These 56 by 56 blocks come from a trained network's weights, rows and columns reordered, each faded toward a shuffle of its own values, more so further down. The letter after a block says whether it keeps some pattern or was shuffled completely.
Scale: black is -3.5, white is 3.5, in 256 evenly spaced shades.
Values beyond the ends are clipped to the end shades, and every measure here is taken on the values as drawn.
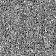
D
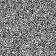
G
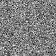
D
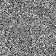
G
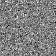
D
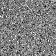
G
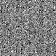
D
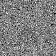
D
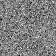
G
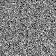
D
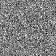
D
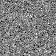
G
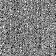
D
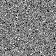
G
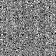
D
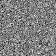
G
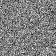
G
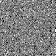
D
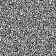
G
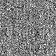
D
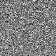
D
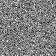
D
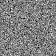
G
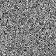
D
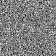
G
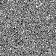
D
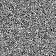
G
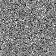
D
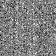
D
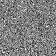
G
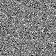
G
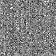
D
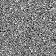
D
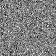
G
